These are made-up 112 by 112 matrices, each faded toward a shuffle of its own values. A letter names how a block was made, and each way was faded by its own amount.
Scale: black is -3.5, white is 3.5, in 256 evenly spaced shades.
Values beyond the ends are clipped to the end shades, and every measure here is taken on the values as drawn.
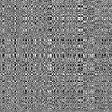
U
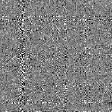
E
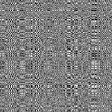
U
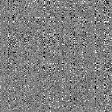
E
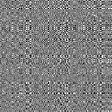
U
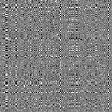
U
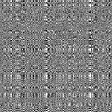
U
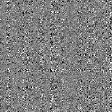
E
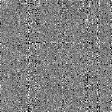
E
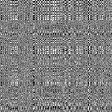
U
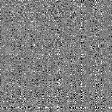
E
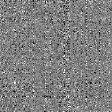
E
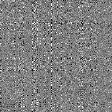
E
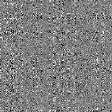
E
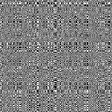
U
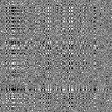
U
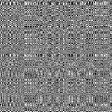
U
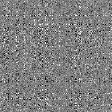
E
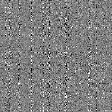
E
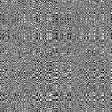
U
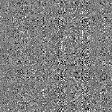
E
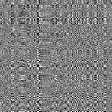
U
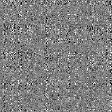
E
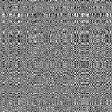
U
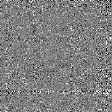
E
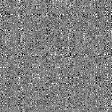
E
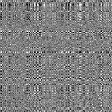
U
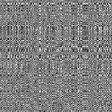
U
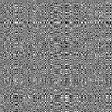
U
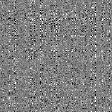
E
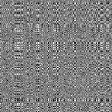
U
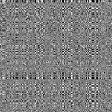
U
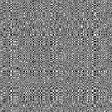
U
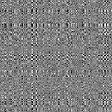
U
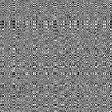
U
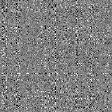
E
